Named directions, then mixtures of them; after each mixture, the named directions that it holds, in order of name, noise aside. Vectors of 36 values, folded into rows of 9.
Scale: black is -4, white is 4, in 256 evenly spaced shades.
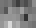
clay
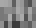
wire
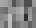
clay, wire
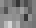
clay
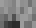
clay, wire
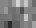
clay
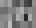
clay, wire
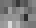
clay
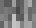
wire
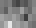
clay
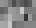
clay, wire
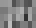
clay, wire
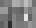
clay, wire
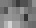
clay
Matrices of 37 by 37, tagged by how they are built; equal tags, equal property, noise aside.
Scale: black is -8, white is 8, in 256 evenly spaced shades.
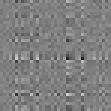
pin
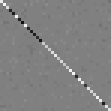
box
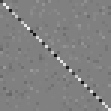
box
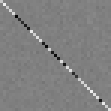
box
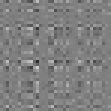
pin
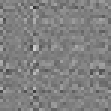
pin
